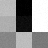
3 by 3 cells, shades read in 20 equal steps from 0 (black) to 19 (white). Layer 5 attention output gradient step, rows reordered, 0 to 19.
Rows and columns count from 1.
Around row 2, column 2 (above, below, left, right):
0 14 13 19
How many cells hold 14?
2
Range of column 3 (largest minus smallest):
10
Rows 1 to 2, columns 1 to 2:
14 0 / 13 1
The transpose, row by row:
14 13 10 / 0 1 14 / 19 19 9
